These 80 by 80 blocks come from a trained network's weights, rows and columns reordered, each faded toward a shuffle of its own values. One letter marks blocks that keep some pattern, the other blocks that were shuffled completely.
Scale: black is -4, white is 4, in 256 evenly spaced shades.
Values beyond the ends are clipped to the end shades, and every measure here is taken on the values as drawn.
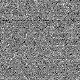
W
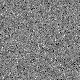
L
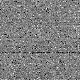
W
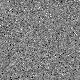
L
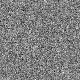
L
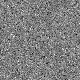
L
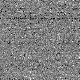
W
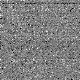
W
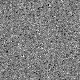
L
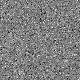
L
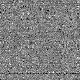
W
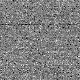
W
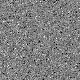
L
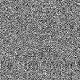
W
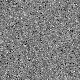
L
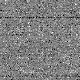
W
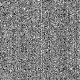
W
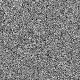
L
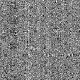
W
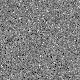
L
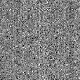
W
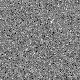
L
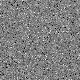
L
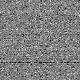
W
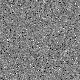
L
